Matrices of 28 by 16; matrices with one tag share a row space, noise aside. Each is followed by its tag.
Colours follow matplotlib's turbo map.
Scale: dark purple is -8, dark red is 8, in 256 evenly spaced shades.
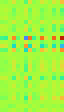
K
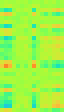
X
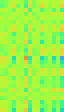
K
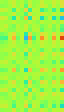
K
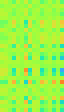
K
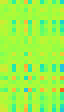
K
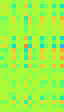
K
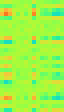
X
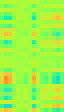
X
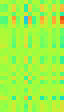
K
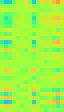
X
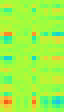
X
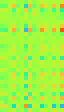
K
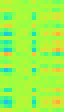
X
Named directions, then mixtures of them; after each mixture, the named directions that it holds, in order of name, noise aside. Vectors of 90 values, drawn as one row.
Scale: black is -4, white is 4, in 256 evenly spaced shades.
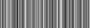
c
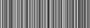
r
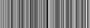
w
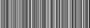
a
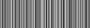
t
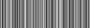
c, t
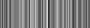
r, w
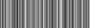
c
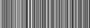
a, r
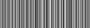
t, w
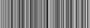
w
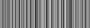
t, w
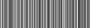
r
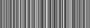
t, w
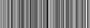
w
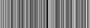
w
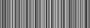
t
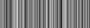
c, r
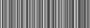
c, r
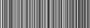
r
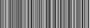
a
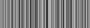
t, w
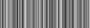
c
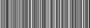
a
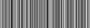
r, w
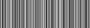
c, t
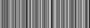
a, t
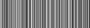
a, r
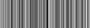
w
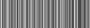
c, r
